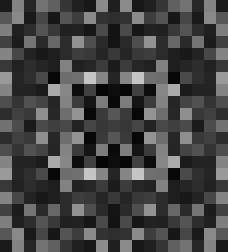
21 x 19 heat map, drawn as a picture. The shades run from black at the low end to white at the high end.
There is no seam. No single row or column stands out from its neighbours. It mirrors both left to right and top to bottom. There is no overall slope. The ninth with the lowest average is the centre.
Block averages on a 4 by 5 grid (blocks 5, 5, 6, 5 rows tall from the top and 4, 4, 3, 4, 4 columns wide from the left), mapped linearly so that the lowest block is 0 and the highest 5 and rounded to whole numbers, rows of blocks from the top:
3 1 0 1 3 | 2 5 1 5 2 | 2 4 1 4 2 | 3 1 0 1 3
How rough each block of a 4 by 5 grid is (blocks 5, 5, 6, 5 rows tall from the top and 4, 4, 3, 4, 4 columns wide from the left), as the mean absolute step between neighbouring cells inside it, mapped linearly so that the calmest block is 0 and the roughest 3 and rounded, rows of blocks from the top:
2 1 0 1 2 / 0 3 3 3 0 / 0 3 2 3 0 / 2 1 0 1 2
